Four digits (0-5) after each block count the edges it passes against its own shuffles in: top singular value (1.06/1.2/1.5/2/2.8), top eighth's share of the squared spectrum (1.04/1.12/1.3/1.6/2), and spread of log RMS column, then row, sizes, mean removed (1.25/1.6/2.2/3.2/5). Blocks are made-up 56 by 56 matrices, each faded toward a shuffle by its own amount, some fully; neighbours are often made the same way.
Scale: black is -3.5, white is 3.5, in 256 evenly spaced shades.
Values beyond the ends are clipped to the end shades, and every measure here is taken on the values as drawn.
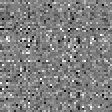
4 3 1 1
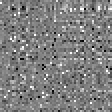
4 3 2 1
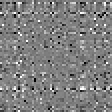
4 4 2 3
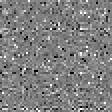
4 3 1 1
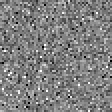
0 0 0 0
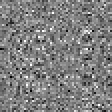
4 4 2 2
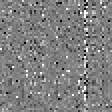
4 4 2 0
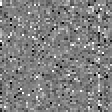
3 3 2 0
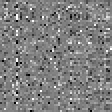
4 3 2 2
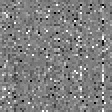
3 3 1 0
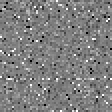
2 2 0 1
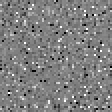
2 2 0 0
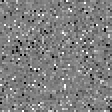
2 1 0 0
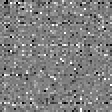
4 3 1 2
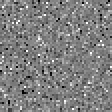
0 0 0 0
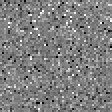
1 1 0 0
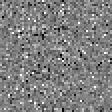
1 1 1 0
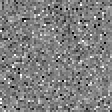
0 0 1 0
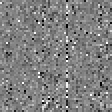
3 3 2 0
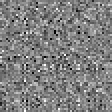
4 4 2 2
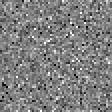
0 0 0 0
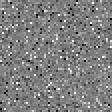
0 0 0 0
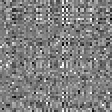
4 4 2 3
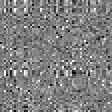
4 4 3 2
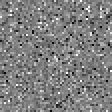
2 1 0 0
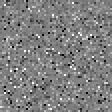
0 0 0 0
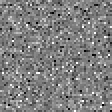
2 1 0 0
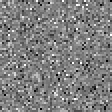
2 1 0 0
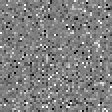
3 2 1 0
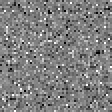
0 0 0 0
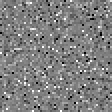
1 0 0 0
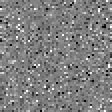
3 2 0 0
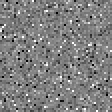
0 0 0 0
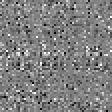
4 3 1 2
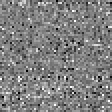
2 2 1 2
